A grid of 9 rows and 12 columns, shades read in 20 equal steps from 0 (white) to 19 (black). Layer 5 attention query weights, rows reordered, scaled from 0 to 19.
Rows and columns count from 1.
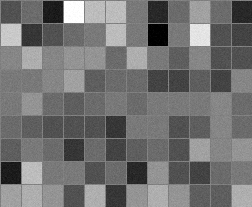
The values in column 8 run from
6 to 19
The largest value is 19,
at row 2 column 8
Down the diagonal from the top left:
13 15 9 7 11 15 12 8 8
